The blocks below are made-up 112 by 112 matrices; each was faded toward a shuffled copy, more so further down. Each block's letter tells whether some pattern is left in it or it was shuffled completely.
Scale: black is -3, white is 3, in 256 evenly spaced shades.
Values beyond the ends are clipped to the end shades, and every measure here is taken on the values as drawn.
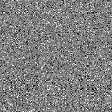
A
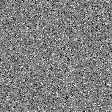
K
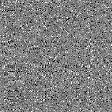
A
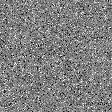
K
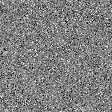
K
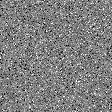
K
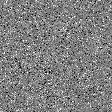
K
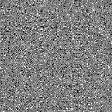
A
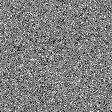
K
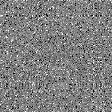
A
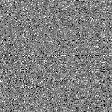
A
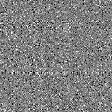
A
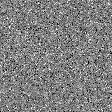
K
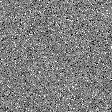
K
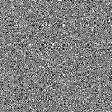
A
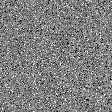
K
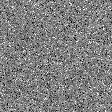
K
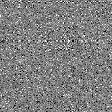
A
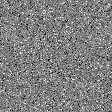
K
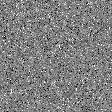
K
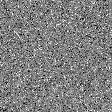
K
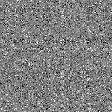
A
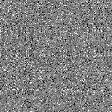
A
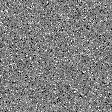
K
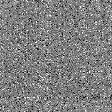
A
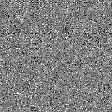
A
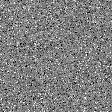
K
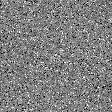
K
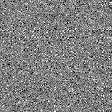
A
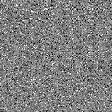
A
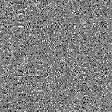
A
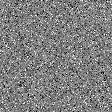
K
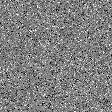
K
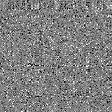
A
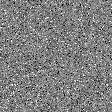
K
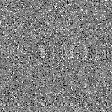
A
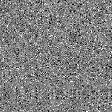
A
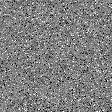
K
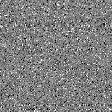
A
